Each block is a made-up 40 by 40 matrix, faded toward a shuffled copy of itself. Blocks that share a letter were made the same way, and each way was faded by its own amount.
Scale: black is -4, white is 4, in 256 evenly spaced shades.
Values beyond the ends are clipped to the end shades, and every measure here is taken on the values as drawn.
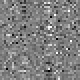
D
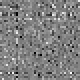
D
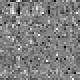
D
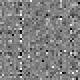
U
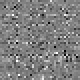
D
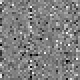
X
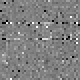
D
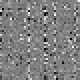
U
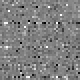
D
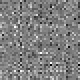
U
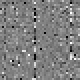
U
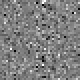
X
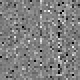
X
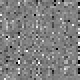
U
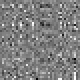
U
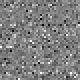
D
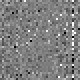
U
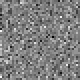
X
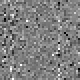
X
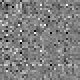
D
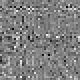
D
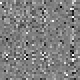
U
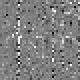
U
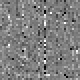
X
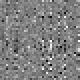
U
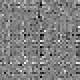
U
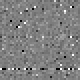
D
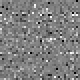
D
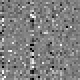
U
